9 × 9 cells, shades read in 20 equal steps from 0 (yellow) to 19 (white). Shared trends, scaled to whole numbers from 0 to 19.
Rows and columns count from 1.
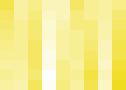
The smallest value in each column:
4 10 5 13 8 6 3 11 0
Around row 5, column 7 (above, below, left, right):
8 6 10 13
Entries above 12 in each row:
2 2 1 1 2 2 2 2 2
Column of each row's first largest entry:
4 4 4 4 4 4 4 4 4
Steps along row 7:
same down up down up down up down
